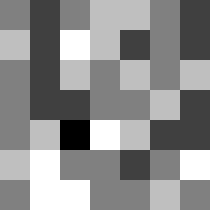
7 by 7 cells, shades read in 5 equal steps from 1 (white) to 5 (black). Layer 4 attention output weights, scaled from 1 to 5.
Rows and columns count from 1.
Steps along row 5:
down up down up up same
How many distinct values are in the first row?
3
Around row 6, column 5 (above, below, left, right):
2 3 3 3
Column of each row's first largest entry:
2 2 2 2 3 5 1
